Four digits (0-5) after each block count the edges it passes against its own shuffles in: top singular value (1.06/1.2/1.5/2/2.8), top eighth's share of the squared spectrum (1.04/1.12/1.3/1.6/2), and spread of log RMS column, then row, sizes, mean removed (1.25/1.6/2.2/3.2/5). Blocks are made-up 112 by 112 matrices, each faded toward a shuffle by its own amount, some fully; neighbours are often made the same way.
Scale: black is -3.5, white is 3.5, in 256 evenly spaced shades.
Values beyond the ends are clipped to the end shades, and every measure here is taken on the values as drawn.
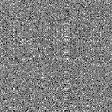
4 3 2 2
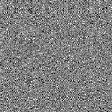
4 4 2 2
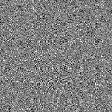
4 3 2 2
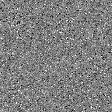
3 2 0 0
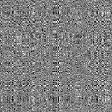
5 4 3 3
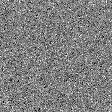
2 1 0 0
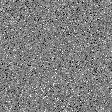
2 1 0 0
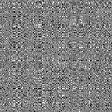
5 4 3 3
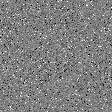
1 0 0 0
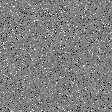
0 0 0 0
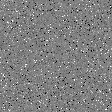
0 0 0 0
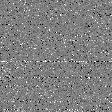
2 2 0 2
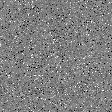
0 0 0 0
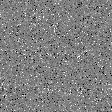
0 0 0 0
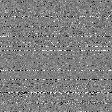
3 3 0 4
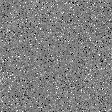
0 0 0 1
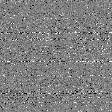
2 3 0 3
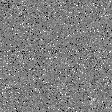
1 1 0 2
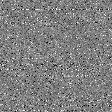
2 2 0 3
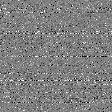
2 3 0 3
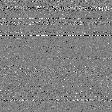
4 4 0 4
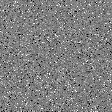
1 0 0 1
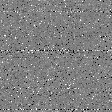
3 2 0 2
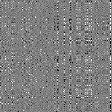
5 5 4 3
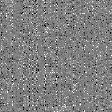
4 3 3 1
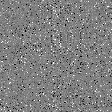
3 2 1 0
